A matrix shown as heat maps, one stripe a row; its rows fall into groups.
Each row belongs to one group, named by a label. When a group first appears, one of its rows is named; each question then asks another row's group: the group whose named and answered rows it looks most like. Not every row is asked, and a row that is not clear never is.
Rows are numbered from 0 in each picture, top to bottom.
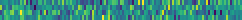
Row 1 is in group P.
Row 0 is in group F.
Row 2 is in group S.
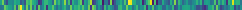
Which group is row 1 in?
S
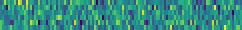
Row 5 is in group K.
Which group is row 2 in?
F
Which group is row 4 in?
K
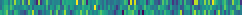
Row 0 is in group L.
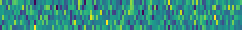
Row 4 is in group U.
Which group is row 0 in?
P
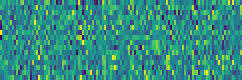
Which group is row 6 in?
K
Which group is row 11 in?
L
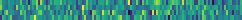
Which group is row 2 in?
F
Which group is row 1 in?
K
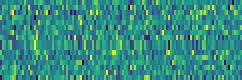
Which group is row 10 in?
L
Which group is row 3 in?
P
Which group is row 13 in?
L
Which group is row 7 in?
K
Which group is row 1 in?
L
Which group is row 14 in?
U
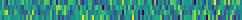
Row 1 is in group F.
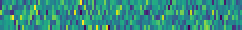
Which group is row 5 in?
U
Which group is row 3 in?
S
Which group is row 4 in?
K
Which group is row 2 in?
K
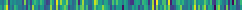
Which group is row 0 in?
F
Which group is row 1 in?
F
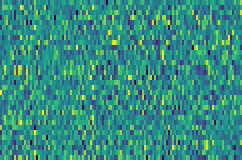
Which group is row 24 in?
S
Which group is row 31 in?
S
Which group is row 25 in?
P
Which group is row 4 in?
F
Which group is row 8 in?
L
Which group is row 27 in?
S
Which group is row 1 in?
S
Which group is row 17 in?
S
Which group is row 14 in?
S
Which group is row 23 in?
S
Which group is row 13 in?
S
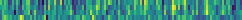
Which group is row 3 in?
S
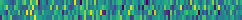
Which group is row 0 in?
K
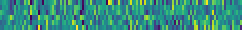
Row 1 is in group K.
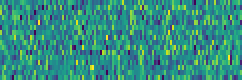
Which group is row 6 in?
P
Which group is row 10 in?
F
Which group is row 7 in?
U
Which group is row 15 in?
S
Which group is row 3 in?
L
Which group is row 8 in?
K
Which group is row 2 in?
P
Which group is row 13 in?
S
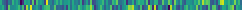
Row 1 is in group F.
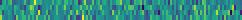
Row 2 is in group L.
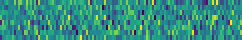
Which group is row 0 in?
S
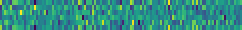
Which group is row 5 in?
P
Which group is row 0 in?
P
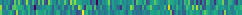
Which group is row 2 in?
K
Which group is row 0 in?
S
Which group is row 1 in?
P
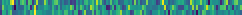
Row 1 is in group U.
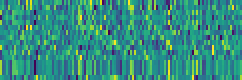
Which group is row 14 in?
P
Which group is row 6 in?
U
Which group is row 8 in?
L
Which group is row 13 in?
P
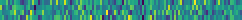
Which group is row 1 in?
P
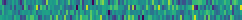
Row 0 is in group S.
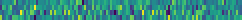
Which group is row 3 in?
P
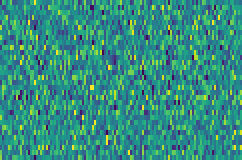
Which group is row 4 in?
L
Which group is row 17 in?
S
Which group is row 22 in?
K
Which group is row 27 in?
U
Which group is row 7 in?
K
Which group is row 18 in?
L
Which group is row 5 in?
P
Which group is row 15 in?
U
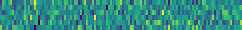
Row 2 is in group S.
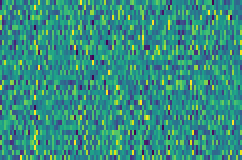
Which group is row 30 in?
L
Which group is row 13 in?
L
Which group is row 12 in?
S
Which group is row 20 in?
L
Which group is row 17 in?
K
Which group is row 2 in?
S
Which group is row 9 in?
K
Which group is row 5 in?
P
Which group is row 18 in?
U
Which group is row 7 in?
F
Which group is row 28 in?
K
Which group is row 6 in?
U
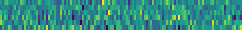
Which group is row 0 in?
F
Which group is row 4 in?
K
